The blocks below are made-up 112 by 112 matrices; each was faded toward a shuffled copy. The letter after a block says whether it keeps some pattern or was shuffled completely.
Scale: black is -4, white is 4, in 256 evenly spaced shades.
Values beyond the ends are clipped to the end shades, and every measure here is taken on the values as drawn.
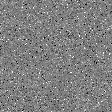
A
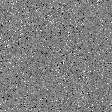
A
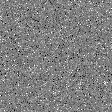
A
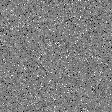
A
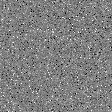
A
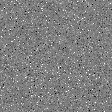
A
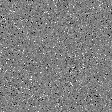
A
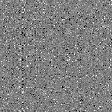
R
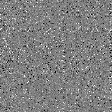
R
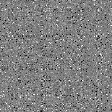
R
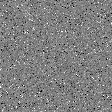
A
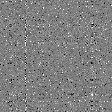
R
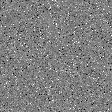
A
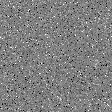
A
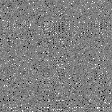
R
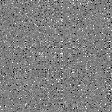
R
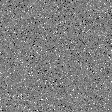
A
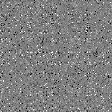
R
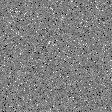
A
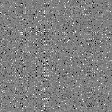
R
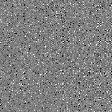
R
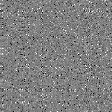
R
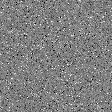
A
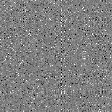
R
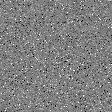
A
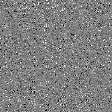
R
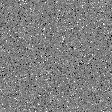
A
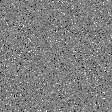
A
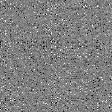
R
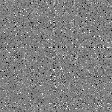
R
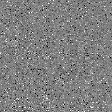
R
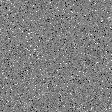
A
